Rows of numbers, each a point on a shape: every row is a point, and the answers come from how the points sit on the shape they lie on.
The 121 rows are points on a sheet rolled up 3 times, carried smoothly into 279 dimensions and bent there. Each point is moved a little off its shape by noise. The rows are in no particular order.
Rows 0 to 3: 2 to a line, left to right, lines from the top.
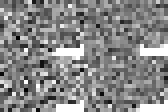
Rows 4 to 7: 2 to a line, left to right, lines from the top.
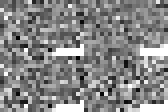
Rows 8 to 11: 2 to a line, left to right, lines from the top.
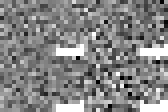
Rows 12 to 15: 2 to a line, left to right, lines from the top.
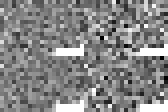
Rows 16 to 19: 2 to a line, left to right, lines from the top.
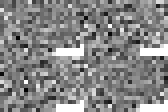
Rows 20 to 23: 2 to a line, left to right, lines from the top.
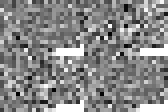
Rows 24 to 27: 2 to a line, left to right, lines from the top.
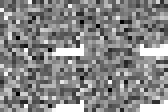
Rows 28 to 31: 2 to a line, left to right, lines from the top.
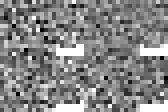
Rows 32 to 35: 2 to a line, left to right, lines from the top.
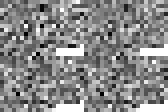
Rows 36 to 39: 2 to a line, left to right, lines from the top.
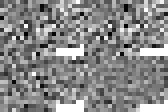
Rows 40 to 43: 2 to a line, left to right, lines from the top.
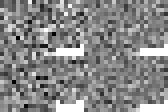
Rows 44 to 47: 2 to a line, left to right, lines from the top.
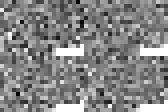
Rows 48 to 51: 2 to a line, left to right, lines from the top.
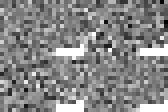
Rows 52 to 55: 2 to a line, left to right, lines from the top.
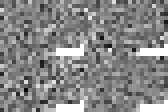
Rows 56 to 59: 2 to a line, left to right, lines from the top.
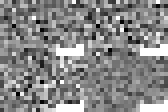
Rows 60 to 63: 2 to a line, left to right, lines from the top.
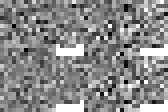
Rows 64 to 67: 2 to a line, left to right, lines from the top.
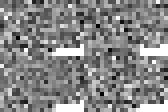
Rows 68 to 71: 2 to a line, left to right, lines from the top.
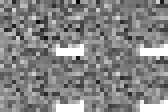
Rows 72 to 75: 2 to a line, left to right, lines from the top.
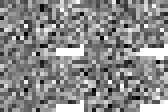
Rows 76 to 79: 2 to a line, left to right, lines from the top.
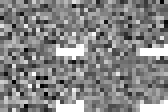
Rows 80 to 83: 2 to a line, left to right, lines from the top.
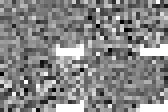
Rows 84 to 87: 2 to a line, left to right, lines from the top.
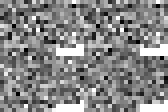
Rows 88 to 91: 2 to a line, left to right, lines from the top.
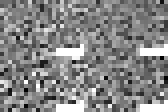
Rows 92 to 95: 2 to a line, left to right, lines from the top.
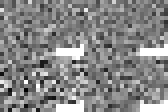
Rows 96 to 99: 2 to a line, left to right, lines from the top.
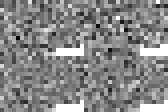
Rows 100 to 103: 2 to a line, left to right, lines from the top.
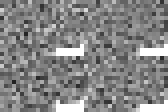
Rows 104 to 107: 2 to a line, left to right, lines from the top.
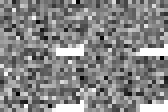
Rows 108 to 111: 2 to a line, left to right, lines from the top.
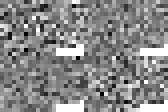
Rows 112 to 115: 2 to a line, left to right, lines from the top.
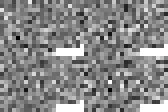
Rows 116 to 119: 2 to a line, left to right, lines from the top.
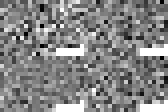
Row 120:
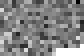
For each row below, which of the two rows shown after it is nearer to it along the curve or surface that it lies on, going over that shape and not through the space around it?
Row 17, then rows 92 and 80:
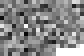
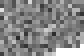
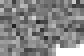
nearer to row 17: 80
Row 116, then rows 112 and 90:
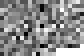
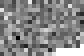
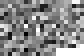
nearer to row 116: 90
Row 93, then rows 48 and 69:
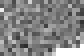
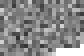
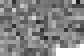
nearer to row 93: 48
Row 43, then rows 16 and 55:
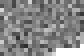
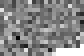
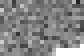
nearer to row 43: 55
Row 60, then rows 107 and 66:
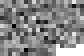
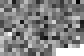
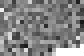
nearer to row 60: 107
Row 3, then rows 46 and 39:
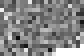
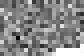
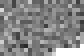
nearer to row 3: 46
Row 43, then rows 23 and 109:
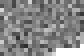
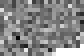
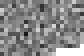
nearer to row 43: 109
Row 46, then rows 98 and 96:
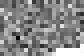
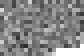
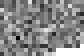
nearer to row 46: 96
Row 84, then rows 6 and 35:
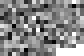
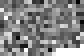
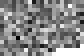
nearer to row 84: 35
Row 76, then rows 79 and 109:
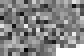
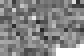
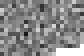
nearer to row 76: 79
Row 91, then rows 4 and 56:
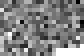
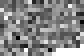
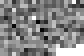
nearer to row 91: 4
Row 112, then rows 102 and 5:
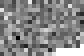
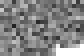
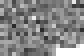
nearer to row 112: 102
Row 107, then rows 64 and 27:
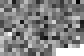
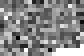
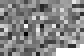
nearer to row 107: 64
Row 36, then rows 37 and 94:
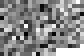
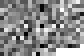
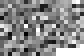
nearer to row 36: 37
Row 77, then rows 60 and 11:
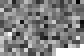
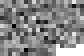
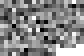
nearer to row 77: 60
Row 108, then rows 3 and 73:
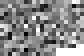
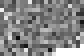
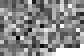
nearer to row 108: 73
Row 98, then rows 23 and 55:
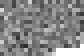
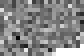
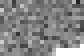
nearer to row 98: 55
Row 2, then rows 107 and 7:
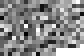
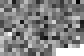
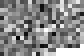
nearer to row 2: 7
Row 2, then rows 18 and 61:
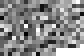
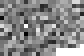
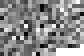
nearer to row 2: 61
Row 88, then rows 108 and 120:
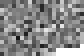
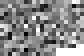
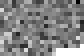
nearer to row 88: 120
